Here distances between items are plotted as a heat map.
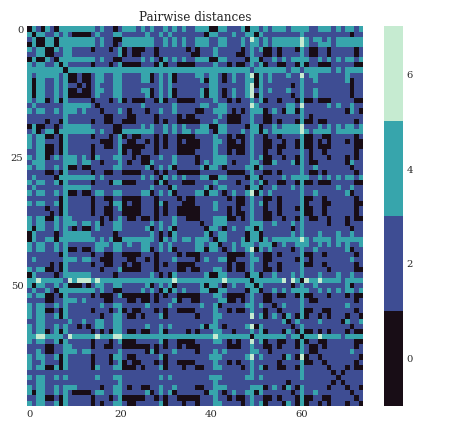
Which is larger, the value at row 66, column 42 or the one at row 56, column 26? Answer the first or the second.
the first
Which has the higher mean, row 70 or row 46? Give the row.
70
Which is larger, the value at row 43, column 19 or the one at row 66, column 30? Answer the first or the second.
the first
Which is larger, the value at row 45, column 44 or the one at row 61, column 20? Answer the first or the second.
the second
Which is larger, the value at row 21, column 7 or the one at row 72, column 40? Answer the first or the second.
the second
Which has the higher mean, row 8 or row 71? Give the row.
8
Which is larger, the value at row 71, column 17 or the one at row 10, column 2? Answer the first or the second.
the second
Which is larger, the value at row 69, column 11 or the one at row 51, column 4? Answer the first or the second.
the second
